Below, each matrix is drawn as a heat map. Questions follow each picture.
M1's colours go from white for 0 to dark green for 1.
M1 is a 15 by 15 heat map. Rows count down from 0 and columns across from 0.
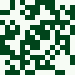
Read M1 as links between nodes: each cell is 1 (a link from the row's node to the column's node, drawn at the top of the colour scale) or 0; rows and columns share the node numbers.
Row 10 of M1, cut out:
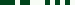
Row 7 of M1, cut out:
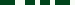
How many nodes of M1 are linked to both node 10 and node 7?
7
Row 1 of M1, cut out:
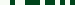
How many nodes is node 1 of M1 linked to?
8
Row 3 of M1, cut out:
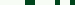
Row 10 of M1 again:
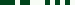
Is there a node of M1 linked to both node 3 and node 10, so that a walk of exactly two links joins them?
yes
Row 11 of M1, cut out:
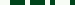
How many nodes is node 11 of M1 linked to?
8
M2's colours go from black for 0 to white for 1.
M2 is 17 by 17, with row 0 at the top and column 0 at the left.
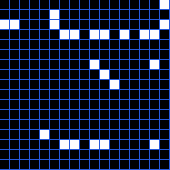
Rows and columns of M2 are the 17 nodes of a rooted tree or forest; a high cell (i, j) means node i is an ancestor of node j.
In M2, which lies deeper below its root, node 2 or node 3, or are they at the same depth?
the same depth
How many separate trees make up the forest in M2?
4
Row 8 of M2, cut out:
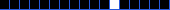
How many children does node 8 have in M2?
1
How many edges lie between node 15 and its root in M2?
3
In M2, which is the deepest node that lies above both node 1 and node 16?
2
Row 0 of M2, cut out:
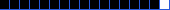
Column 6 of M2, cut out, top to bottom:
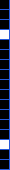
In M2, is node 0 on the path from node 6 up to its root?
no
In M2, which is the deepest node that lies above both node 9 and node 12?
3
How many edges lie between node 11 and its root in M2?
1
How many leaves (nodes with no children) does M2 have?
8
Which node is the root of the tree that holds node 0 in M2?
2
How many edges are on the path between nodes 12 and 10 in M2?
4
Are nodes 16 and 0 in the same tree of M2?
yes
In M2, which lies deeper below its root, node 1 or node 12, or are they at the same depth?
the same depth
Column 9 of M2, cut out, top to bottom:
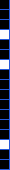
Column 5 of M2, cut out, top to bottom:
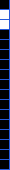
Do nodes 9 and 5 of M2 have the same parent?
no
